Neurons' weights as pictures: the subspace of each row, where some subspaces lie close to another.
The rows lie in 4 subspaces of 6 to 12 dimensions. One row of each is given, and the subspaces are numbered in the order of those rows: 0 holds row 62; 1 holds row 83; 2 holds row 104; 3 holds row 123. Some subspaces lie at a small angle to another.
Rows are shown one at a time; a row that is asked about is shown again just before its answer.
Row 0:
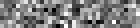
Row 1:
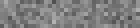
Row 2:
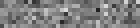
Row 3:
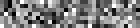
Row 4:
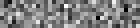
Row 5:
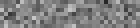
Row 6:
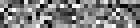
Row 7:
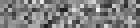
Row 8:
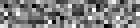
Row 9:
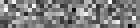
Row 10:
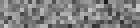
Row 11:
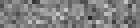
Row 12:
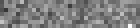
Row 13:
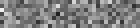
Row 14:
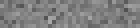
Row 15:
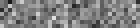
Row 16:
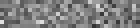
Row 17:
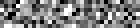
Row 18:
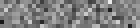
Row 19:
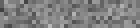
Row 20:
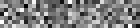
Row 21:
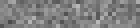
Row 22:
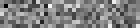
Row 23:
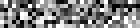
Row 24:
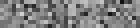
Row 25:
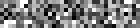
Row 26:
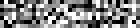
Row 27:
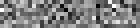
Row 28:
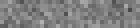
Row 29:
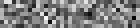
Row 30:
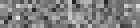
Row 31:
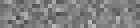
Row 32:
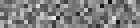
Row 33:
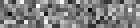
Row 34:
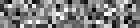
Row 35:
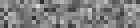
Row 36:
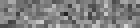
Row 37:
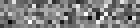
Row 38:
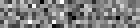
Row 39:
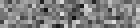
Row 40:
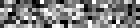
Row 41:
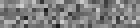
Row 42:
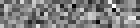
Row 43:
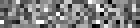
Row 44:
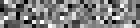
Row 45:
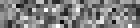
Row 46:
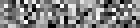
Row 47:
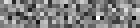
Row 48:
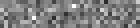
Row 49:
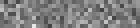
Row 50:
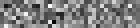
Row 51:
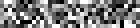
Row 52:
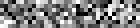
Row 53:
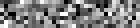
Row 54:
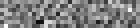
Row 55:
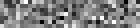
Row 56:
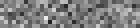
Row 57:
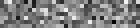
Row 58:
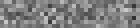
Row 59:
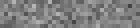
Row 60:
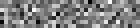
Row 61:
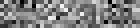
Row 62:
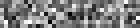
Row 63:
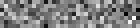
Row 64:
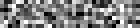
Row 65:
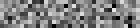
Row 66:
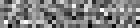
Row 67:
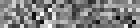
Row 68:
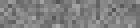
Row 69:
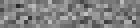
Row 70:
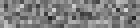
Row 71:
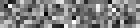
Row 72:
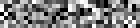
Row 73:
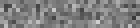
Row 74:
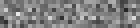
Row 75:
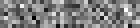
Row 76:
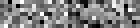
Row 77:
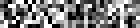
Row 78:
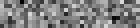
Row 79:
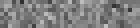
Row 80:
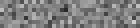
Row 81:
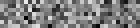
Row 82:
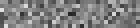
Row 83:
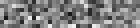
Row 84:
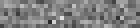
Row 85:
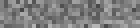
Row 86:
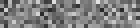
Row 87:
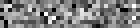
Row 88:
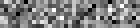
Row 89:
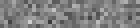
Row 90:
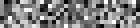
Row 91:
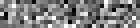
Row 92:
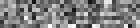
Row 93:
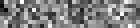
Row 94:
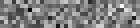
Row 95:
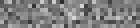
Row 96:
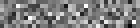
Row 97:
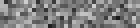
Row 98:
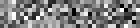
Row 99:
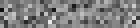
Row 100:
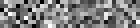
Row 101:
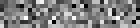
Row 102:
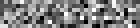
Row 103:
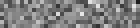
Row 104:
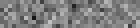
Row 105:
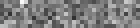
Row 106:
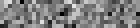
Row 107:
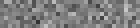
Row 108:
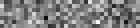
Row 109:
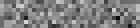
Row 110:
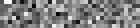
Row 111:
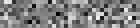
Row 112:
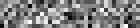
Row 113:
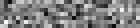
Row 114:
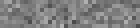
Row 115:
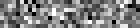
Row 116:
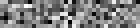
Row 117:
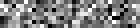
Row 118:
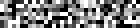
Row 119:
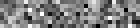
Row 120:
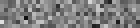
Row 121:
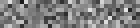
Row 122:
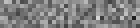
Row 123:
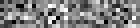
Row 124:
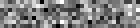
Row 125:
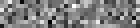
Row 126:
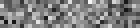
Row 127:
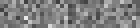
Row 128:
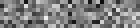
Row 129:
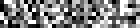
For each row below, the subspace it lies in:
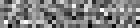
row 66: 2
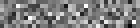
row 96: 1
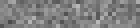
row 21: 0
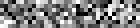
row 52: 0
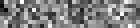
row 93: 3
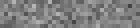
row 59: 3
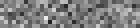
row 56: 3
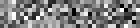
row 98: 1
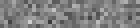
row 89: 0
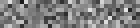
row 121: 3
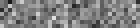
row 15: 0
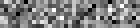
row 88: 0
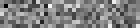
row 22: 3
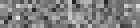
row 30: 1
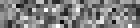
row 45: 2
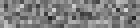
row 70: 3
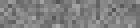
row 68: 0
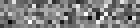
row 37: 0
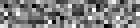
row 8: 2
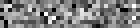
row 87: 3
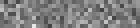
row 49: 1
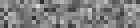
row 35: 2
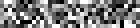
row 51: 1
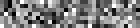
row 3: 1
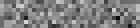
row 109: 0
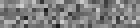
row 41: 2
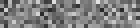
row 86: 1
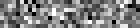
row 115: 2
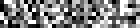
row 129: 3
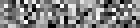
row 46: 1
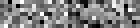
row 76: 1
